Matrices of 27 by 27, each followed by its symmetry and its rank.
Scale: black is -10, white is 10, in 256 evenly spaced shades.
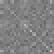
symmetric, rank five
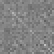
symmetric, rank five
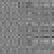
neither, rank three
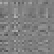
neither, rank three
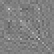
symmetric, rank five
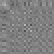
symmetric, rank three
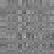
neither, rank three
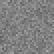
neither, full rank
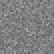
neither, full rank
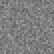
neither, full rank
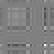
symmetric, rank one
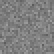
neither, full rank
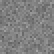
neither, full rank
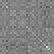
symmetric, rank five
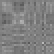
symmetric, rank three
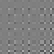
symmetric, rank one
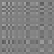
symmetric, rank one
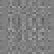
neither, rank three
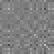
symmetric, rank three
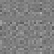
neither, rank three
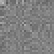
symmetric, rank three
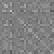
symmetric, rank five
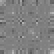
symmetric, rank three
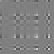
symmetric, rank one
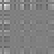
symmetric, rank one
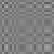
symmetric, rank one
